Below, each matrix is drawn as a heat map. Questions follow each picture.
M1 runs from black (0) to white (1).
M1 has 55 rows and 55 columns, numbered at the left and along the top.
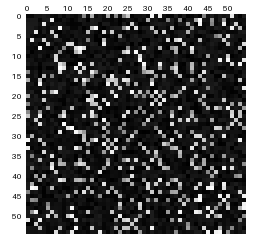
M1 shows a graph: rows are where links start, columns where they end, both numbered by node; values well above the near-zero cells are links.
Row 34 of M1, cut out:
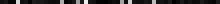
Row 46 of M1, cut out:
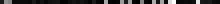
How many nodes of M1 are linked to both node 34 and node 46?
3
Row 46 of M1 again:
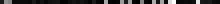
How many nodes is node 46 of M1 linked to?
11
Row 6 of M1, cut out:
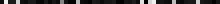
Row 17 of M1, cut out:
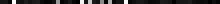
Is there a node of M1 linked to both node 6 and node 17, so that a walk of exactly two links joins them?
no
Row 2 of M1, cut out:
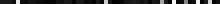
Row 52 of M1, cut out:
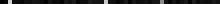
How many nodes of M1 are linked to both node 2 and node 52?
2
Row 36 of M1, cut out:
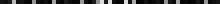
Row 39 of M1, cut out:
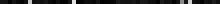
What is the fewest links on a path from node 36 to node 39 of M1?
5
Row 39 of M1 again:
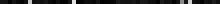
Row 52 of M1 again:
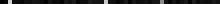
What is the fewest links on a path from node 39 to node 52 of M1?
4
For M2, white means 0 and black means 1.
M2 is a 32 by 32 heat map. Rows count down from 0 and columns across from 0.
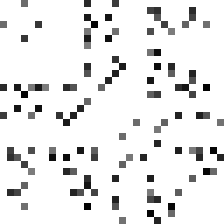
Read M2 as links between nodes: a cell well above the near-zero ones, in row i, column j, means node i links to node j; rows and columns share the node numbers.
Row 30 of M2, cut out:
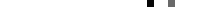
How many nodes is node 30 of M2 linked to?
2
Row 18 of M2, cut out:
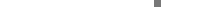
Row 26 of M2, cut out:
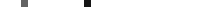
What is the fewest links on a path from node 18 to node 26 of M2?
4
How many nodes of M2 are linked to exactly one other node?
6
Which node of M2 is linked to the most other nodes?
node 12
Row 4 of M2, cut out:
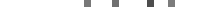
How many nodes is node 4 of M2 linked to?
4
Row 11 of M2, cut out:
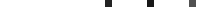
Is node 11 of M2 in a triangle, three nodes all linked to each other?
yes
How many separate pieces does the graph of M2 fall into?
1
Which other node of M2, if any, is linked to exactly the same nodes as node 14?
node 6
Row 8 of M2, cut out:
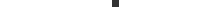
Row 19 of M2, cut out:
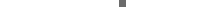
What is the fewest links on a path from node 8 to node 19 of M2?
6
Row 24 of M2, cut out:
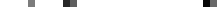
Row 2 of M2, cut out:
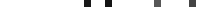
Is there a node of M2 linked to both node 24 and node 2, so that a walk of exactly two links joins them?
no
